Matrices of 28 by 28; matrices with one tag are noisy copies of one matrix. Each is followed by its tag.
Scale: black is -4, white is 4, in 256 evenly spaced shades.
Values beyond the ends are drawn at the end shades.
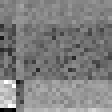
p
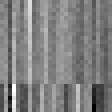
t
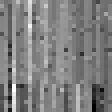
t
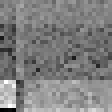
p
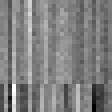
t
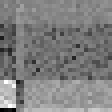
p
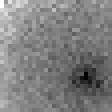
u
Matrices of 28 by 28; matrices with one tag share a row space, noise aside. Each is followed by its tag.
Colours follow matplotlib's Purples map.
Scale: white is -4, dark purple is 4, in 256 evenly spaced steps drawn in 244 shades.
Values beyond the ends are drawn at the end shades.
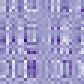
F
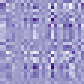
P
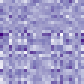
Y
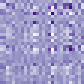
P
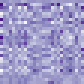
Y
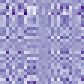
F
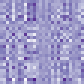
F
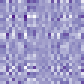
F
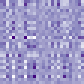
F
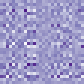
F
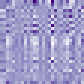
P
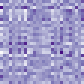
Y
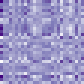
Y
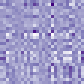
P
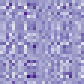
F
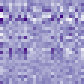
Y
